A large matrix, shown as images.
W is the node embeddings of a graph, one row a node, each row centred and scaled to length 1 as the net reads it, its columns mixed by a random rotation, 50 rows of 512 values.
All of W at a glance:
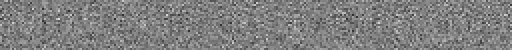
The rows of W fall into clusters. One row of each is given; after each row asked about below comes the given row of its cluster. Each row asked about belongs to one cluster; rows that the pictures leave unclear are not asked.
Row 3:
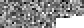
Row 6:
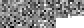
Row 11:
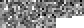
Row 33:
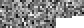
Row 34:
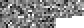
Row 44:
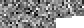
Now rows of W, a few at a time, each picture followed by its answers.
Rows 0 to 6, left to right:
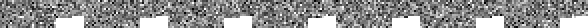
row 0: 34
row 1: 6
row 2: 44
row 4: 11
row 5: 34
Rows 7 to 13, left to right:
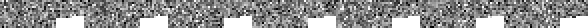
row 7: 3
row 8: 3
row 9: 33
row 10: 44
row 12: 6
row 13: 11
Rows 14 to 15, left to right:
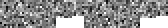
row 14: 33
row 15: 33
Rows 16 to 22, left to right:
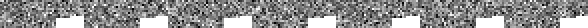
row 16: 3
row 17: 34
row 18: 6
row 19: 11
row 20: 3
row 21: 33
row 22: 33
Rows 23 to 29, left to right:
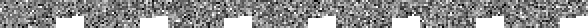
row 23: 33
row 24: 6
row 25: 3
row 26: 3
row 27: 33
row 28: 33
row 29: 34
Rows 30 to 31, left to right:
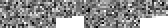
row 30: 33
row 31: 6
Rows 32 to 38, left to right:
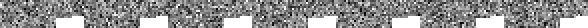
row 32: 44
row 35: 11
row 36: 44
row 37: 3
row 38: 3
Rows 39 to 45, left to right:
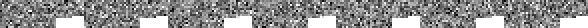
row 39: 34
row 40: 34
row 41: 6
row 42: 6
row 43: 33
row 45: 11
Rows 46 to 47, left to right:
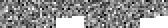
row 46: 11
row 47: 3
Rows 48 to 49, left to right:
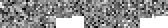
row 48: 44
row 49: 6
